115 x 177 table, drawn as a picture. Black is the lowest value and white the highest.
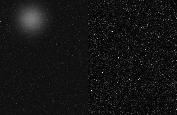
Histogram: skewed, a long tail of high values. Ninth with the highest average: top left. Mirror symmetry: none. Bumps: one, in the top left. Stripes: none. Seam: vertical, 50% of the way across, the left part calmer.
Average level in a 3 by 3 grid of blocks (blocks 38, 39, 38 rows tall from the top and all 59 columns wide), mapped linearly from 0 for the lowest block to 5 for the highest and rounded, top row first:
500 / 000 / 000
